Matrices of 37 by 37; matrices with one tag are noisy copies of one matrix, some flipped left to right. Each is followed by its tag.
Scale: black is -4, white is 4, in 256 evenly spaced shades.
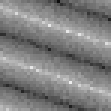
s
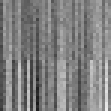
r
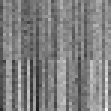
r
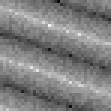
s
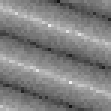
s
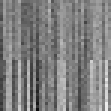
r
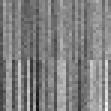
r
